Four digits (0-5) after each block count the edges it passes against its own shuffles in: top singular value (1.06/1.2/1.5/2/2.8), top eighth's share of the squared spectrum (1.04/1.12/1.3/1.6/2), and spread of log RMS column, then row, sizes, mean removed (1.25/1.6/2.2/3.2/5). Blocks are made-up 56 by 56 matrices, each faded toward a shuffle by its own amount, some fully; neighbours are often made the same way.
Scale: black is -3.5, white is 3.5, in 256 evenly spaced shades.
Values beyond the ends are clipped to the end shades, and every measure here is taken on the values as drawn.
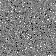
0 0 0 0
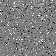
2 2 0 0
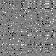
4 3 1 2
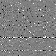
4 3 0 2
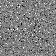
0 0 0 0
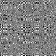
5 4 3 3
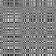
5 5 4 4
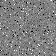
0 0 0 0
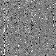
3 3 3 0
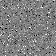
0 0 0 0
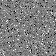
0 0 0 0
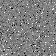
1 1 0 0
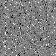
2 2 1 0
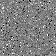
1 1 0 0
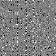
3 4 2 1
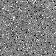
1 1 0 0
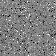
2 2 1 0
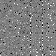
3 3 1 0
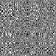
4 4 2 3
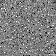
0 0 0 0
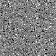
3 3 1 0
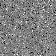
0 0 0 0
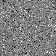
0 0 1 0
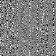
2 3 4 0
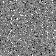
0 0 1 0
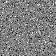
1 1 0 0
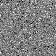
2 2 0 0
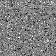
2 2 0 0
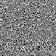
3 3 1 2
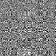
4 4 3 3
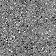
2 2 0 0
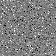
1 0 0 0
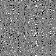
1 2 2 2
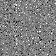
1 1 1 0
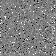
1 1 1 0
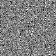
1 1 2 0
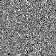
1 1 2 0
